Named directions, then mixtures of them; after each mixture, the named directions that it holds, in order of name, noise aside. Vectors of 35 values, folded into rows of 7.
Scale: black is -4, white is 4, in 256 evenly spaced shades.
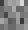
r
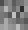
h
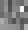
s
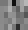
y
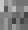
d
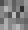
h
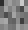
h, r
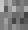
d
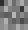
h, r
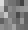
d, r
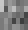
d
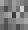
h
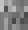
d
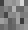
r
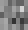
d, s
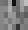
y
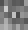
h, s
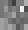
s, y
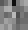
h, y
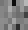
y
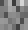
r, y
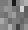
s, y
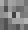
h, s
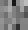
y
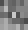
h, s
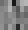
y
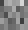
r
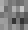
d, s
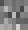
h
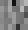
y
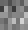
d, r
